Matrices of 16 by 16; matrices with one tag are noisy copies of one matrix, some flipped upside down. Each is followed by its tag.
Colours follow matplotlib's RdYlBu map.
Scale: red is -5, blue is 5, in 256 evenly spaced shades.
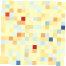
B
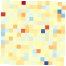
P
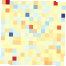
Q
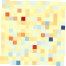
B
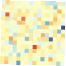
B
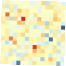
B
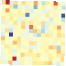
Q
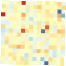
P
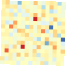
B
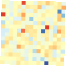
P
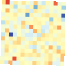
Q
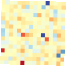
P
